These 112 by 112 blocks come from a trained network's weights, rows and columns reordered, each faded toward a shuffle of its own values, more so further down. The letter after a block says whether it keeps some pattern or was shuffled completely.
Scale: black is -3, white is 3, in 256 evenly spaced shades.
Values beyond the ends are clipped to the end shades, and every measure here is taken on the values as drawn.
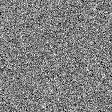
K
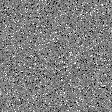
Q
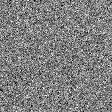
Q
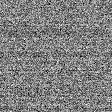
K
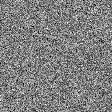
Q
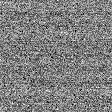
K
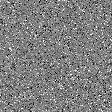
Q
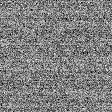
K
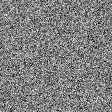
Q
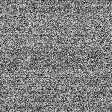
K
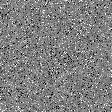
Q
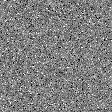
Q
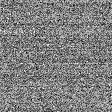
K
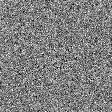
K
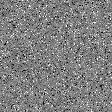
Q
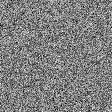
Q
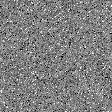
K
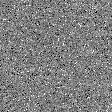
Q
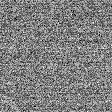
K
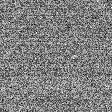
K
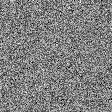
Q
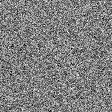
Q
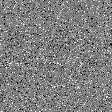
K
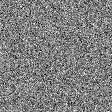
Q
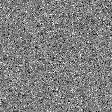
K
